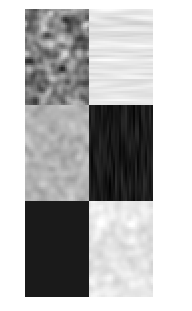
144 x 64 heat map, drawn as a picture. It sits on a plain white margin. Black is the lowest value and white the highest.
The table splits into 3 rows of 2 panels. Panel 1,1: middling, blotchy, strong in contrast. Panel 1,2: very high, streaked across, faint in contrast. Panel 2,1: high, blotchy, faint in contrast. Panel 2,2: very low, streaked downward, faint in contrast. Panel 3,1: very low, flat. Panel 3,2: very high, blotchy, faint in contrast.
